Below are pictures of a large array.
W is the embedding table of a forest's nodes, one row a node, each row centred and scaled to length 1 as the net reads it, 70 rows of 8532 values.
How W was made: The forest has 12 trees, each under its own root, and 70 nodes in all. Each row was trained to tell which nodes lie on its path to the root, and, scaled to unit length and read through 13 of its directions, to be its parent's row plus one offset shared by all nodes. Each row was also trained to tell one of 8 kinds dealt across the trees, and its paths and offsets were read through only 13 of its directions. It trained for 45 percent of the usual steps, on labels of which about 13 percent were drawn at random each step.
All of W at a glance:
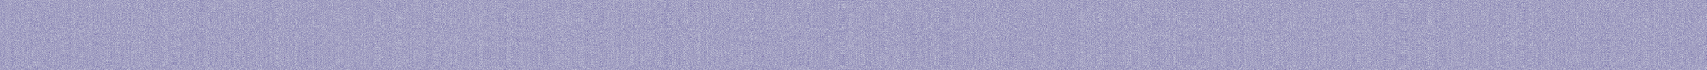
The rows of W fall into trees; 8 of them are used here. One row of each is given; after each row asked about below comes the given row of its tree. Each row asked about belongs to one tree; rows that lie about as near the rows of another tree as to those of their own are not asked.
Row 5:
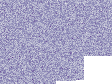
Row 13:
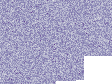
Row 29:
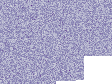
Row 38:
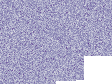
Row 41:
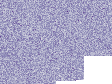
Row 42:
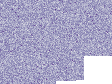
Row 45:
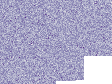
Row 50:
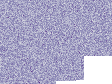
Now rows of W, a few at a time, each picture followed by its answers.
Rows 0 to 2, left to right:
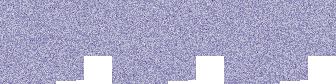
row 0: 13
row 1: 50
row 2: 13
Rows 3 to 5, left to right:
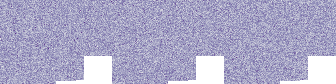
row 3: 41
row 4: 50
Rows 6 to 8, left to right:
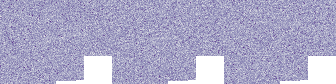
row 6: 41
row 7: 50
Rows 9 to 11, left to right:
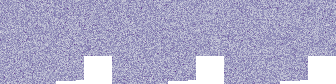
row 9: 5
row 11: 38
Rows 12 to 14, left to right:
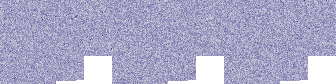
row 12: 29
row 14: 45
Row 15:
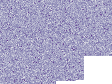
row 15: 29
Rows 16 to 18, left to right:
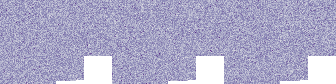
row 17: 29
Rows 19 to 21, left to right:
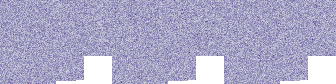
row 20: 13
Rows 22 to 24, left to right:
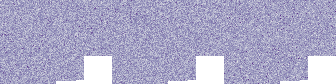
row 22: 41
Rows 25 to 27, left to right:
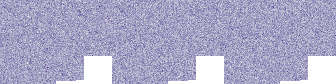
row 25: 5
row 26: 5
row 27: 5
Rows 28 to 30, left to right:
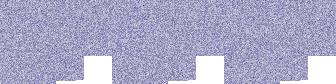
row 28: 29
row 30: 45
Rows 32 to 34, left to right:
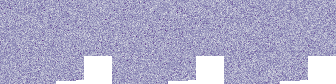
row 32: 41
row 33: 42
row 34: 45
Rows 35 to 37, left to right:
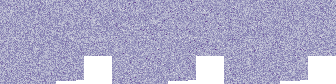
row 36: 13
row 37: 5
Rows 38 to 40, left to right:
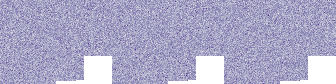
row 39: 38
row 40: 42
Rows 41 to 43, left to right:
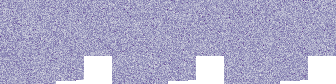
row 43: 42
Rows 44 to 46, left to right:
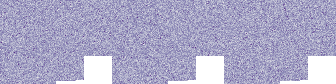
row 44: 45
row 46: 50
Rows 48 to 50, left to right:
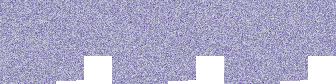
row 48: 42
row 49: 13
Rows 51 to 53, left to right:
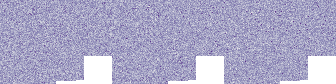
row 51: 42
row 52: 42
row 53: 50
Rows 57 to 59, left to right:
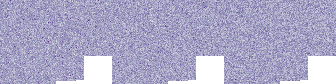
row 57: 38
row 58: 42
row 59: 13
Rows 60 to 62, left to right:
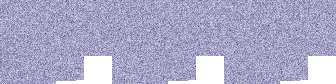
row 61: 42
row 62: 13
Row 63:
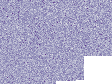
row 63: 13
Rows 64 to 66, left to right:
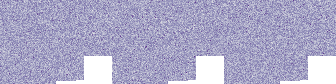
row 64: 13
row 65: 29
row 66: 42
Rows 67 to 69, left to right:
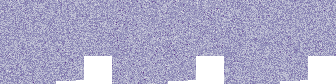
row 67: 5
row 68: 41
